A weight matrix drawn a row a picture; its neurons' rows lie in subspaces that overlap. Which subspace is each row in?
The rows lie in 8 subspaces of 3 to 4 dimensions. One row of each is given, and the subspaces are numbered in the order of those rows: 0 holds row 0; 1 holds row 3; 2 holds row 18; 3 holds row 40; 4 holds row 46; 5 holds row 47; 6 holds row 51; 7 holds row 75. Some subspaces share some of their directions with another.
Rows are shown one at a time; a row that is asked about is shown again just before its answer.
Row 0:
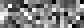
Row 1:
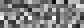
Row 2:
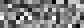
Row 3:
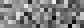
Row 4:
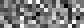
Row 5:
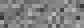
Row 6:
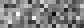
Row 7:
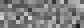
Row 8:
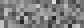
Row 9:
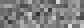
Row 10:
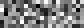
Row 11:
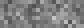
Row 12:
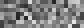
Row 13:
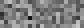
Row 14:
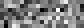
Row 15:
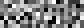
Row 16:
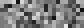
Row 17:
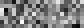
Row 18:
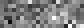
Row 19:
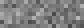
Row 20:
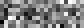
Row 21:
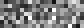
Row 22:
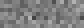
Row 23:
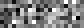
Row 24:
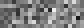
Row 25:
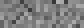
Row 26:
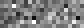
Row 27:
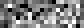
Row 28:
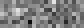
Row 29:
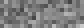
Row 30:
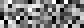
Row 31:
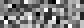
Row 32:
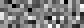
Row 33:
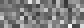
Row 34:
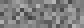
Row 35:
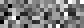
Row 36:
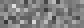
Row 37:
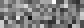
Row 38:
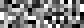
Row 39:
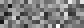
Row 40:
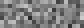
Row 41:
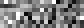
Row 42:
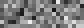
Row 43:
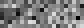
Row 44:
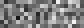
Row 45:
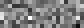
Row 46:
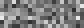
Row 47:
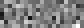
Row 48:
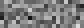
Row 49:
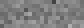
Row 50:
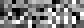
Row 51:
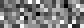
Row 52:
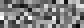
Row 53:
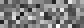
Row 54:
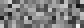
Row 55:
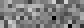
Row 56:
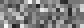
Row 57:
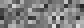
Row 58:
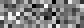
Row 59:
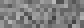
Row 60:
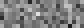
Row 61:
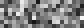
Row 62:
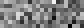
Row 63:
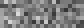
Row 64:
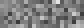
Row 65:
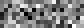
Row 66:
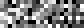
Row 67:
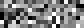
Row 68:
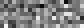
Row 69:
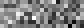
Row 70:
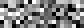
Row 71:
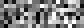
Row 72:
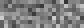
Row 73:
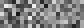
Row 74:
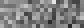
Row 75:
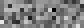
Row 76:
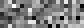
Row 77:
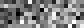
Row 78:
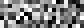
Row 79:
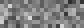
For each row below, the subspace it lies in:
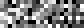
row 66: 1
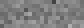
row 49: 5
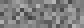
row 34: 0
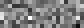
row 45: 5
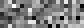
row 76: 1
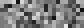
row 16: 4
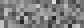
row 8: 5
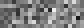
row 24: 7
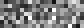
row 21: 7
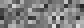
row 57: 4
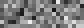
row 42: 7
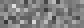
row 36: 3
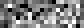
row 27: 6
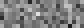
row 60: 6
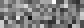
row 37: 4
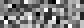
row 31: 3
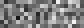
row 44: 2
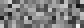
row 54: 0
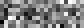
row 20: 0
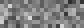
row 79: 0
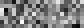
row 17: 5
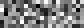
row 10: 5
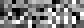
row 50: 3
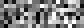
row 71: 2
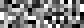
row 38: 1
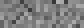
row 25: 7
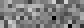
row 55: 2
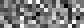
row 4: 6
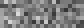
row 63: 6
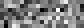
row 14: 6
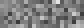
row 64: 3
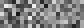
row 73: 5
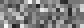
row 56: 6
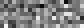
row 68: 2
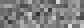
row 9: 3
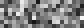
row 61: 2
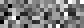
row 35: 0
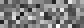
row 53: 0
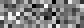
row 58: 5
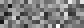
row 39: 0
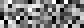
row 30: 2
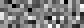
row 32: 1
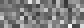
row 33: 6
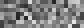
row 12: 3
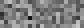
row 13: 5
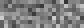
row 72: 2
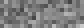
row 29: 2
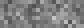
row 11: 2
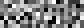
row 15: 3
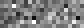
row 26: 3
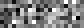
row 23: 7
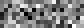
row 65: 0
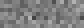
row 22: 2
